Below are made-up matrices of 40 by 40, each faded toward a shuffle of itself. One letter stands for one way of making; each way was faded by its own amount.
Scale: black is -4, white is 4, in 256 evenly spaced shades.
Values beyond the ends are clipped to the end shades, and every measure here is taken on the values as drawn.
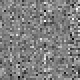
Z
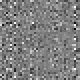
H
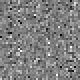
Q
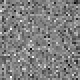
Q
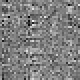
H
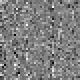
Z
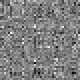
H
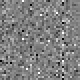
Q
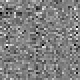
H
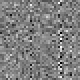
H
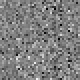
Q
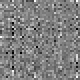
H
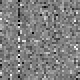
Z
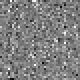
Q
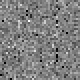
Q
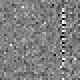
H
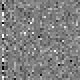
Z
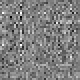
H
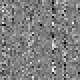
Z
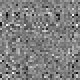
H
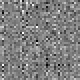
H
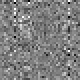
H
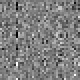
H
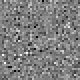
Q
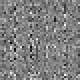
H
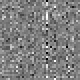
H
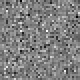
Q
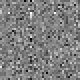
Q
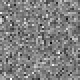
Q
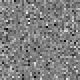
Q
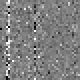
Z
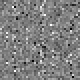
Q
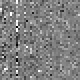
Z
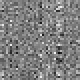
H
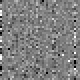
Z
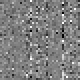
Z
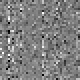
Z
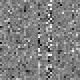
Z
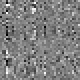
H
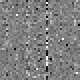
Z
